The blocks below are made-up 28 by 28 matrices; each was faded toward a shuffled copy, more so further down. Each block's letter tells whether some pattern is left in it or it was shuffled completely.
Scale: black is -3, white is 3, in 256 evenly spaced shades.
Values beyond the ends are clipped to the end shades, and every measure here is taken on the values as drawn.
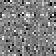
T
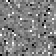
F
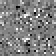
T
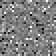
F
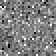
F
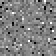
F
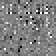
T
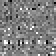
T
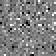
T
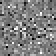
T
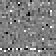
T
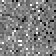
F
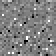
F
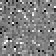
F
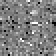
T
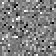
F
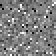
F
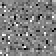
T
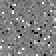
F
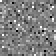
F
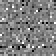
T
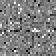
T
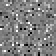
T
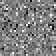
T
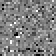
T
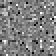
T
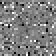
T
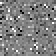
T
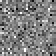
T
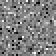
F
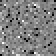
F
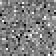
F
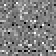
T
